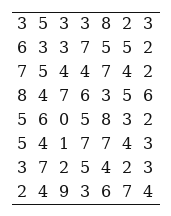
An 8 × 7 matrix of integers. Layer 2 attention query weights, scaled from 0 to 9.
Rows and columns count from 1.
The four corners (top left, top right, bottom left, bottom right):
3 3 2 4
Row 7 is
3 7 2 5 4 2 3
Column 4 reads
3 7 4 6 5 7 5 3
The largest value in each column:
8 7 9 7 8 7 6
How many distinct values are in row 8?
6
